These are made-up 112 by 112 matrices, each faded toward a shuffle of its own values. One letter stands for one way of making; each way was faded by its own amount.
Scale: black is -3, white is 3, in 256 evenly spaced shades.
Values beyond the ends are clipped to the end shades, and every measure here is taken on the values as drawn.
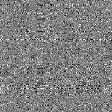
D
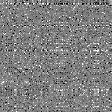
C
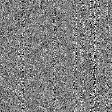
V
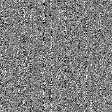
V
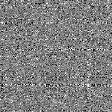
D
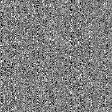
V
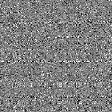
D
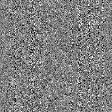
V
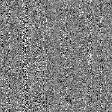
V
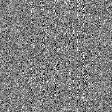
V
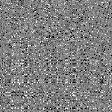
C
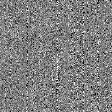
V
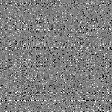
C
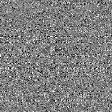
D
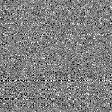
D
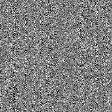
V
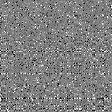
C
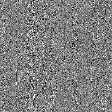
V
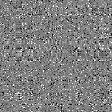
C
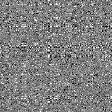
D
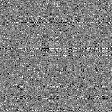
D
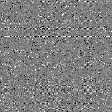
C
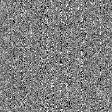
V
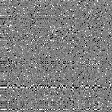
C
